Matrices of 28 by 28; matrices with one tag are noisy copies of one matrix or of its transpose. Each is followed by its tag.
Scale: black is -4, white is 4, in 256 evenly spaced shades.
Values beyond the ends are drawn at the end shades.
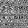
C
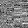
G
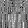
G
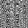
C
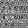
C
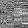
G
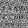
C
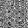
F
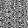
F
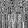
G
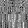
G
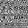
C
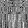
G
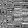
G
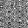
F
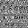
C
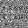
C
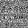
C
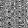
F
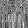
G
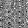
F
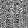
C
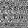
C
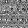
F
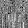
G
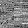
G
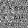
C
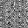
F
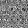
F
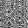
F
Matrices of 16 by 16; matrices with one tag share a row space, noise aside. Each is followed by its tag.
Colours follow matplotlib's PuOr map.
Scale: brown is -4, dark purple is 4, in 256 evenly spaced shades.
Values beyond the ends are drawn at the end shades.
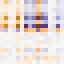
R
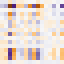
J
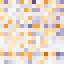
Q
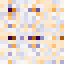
J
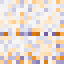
Q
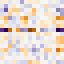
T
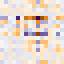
R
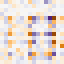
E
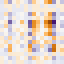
E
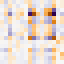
E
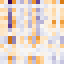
J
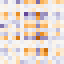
R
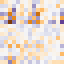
J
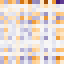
Q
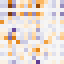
J
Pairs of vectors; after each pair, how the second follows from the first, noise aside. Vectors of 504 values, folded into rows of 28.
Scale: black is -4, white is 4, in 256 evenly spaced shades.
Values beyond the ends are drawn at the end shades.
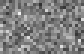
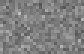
shrunk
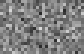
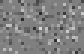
partly zeroed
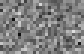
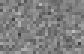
shrunk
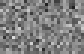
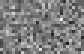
shuffled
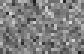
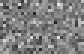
shuffled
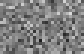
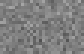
shrunk
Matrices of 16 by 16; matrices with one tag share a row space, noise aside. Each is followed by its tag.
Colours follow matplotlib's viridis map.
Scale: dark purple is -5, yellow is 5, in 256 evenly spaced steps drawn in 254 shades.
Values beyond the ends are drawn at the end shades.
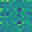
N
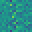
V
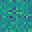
V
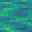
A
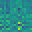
N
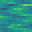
A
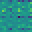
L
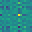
N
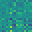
V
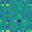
N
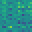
L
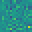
V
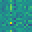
V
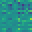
L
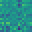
N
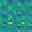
L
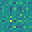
V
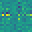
N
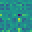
N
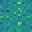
N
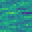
A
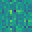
V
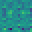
L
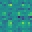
L
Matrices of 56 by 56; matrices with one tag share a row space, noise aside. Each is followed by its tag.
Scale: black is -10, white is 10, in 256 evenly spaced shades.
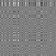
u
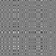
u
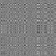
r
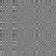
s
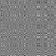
r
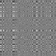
s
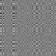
s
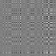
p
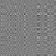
r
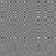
r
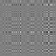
p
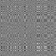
r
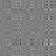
p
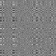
s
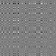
u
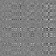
p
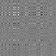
u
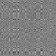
u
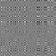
r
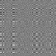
s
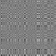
r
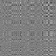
p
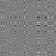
r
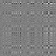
p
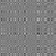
r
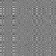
s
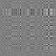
p
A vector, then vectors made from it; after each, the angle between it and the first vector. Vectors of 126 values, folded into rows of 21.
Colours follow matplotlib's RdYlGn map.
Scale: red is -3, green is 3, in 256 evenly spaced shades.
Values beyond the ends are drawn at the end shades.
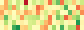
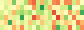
partly opposed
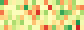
partly aligned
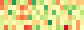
orthogonal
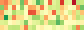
partly aligned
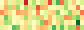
nearly parallel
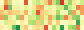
nearly parallel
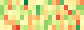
nearly opposite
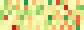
nearly opposite
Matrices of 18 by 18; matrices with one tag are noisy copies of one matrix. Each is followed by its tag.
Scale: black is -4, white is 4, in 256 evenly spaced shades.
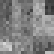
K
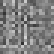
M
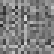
M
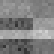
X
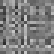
M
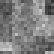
K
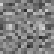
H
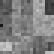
K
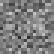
H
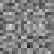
H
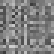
M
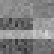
X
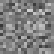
H
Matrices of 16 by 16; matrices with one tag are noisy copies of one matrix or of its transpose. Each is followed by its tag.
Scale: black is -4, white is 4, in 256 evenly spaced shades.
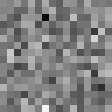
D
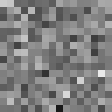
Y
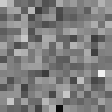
Y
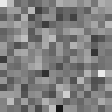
Y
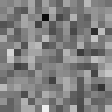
D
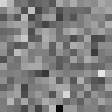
Y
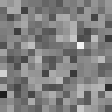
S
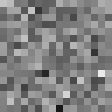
Y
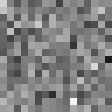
Y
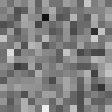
D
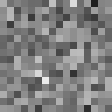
S
